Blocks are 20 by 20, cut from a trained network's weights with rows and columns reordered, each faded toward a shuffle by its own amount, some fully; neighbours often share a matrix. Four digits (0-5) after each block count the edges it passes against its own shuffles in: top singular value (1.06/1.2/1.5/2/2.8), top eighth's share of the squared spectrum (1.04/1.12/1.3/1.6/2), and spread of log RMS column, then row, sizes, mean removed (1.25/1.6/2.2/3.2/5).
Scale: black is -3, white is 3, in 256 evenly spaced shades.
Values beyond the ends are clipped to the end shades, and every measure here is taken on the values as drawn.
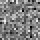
0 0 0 1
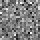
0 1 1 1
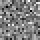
0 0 0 0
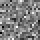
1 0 0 0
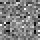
2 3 1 2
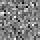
0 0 0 0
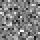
0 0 0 1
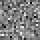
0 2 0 0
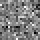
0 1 1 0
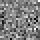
1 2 1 0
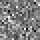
1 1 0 0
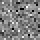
0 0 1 0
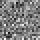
2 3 0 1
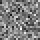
0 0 0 0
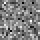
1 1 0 0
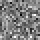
2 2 0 0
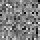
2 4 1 1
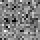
1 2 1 0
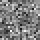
1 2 0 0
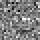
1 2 0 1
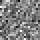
1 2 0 0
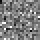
0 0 0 0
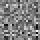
3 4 2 1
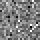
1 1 0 0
